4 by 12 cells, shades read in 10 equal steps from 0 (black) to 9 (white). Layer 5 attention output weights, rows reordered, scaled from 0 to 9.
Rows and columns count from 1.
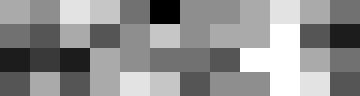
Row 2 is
4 3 6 3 5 7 5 6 6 9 3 1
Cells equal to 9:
4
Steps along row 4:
up down up up down down up same up down down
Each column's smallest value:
1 2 1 3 4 0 3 3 5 8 3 1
